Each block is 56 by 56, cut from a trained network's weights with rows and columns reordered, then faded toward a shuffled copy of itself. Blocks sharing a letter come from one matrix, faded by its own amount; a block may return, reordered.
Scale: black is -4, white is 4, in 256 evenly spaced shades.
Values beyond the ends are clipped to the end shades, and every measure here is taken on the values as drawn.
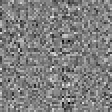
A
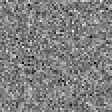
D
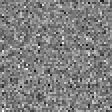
D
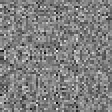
A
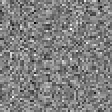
A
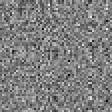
A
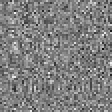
A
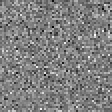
D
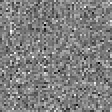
D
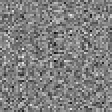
A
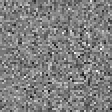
D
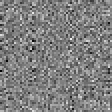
A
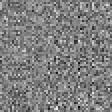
A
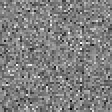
D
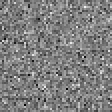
D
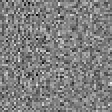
A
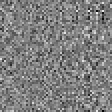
A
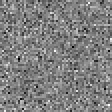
D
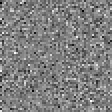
D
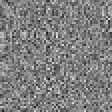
A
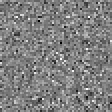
D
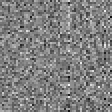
A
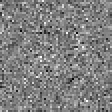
D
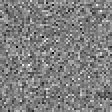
D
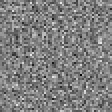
A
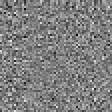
A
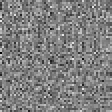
A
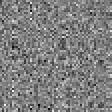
A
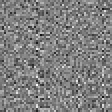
A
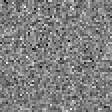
D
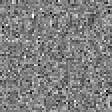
D
